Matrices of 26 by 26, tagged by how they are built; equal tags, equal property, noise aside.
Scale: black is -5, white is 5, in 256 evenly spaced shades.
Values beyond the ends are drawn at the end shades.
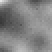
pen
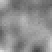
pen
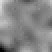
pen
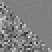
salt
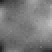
pen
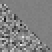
salt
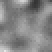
pen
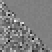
salt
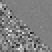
salt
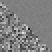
salt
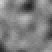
pen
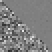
salt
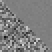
salt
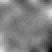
pen
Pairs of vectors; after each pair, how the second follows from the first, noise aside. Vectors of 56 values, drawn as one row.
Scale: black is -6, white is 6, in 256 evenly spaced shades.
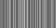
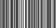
scaled up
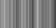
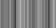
wrapped around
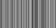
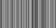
copied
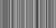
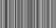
wrapped around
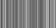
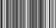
scaled up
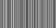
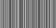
wrapped around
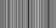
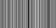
copied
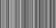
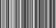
scaled up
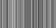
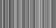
wrapped around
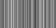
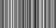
scaled up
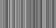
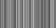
wrapped around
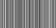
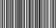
scaled up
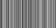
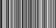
scaled up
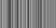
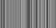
wrapped around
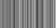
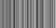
copied
